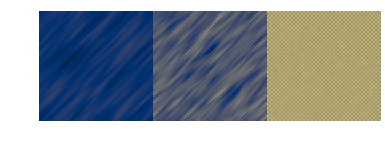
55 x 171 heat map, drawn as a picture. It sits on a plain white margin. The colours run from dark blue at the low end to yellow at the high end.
It is made of 1 by 3 panels. Panel 1,1: very low, slanting up to the right, faint in contrast. Panel 1,2: low, slanting up to the right. Panel 1,3: high, checkered.
